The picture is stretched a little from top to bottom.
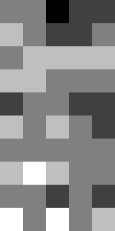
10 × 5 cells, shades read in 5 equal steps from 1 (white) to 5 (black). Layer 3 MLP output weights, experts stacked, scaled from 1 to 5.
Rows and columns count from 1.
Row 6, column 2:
3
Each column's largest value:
4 3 5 4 4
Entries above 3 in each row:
3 2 0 0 3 1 0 0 2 0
